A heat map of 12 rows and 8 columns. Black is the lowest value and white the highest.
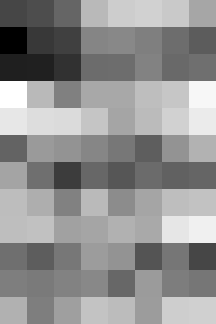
An odd patch, lower than its surroundings, sits in the top left. Horizontal stripes repeat 3 times down the table. The top left is the ninth with the lowest average.
